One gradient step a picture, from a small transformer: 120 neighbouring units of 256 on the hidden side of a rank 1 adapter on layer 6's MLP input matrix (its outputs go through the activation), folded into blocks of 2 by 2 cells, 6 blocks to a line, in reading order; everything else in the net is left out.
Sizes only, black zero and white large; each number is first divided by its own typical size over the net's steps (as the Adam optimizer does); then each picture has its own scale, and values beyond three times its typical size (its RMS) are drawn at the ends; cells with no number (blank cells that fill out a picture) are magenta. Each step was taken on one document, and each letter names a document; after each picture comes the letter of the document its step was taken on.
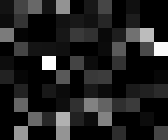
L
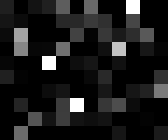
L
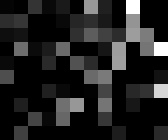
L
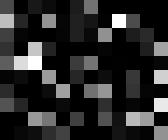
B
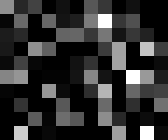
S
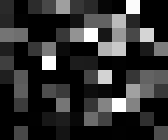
S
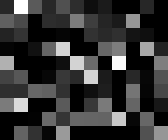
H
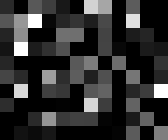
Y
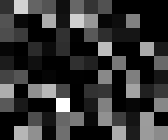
H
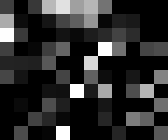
S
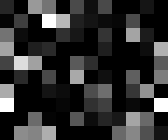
B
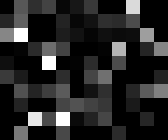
L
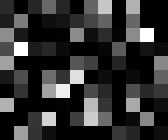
Y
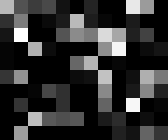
S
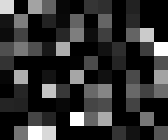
Y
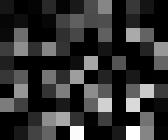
Y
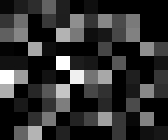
H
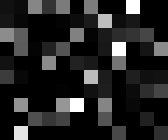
L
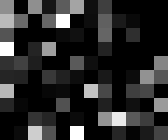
B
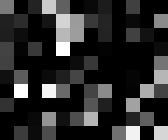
Y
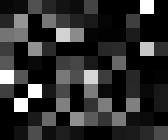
H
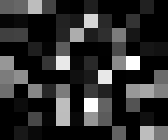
H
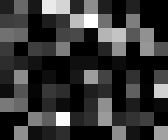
S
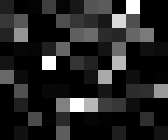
L
